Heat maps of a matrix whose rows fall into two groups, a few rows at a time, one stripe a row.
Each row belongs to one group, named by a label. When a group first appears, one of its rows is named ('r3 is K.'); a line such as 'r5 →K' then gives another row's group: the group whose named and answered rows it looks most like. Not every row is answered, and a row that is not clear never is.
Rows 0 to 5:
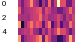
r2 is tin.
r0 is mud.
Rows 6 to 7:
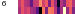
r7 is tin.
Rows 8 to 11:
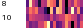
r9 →tin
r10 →mud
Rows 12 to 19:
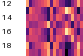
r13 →mud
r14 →tin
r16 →mud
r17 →tin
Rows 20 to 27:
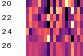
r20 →mud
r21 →tin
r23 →tin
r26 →tin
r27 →tin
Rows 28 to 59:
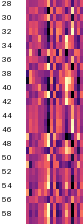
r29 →tin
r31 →tin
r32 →tin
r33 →mud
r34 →mud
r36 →tin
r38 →mud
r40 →mud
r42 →mud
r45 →tin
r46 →tin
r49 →mud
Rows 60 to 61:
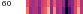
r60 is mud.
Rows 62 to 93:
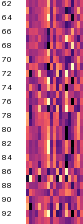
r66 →tin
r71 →tin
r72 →mud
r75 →mud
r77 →mud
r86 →mud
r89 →mud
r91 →mud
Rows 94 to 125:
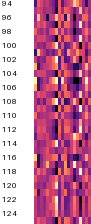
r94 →mud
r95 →tin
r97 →tin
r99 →tin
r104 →tin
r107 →tin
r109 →tin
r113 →mud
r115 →mud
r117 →mud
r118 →tin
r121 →mud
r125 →tin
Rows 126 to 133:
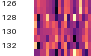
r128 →mud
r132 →mud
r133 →mud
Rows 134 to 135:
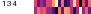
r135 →tin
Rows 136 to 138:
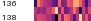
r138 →tin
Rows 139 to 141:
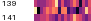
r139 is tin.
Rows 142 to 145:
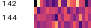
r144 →tin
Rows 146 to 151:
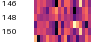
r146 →tin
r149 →mud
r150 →tin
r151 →mud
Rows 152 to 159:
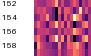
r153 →tin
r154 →mud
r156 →mud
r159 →mud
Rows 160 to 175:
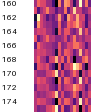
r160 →tin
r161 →mud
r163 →mud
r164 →tin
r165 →mud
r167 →tin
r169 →mud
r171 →tin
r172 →mud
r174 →tin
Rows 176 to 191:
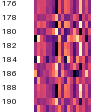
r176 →tin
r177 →tin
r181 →mud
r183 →tin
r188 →tin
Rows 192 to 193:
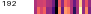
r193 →tin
